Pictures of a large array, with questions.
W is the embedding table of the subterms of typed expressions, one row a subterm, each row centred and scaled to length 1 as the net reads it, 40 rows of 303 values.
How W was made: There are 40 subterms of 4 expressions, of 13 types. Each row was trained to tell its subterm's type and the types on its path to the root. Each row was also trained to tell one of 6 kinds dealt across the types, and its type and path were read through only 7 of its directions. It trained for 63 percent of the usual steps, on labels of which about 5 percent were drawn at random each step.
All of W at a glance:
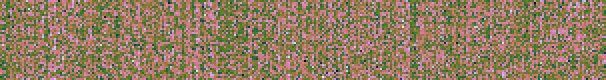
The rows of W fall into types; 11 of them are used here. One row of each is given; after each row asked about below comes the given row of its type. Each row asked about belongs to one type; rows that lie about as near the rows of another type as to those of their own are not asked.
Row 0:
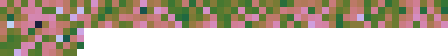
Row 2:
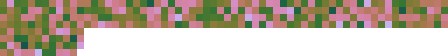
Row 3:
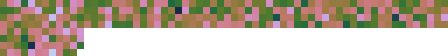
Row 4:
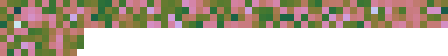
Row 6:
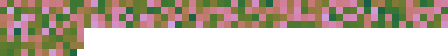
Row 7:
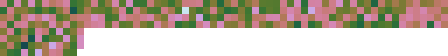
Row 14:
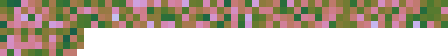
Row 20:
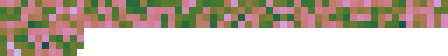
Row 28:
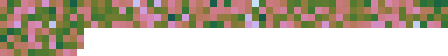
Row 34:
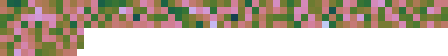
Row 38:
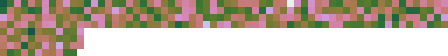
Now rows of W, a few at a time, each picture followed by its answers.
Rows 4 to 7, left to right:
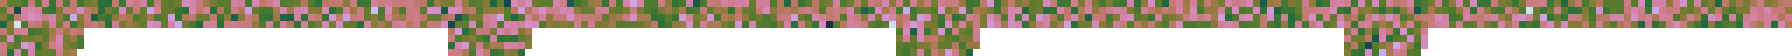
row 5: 38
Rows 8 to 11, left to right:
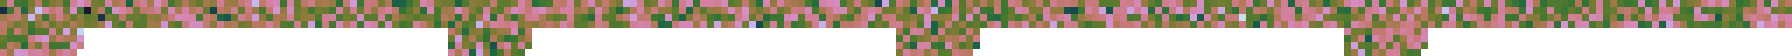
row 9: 4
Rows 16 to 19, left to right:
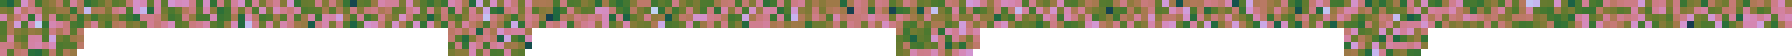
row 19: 38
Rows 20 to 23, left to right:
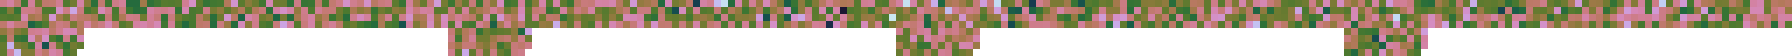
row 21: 14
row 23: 7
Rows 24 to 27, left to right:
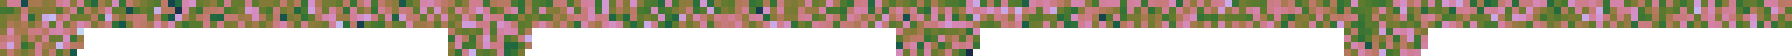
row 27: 2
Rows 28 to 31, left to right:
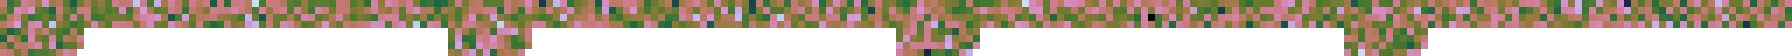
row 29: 2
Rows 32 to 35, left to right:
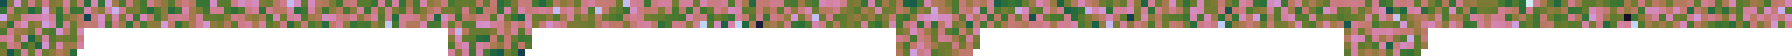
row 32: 38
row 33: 4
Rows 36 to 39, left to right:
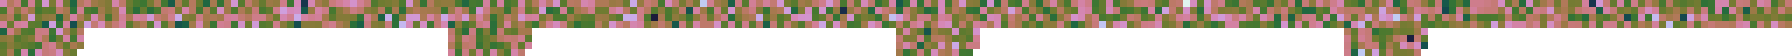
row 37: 14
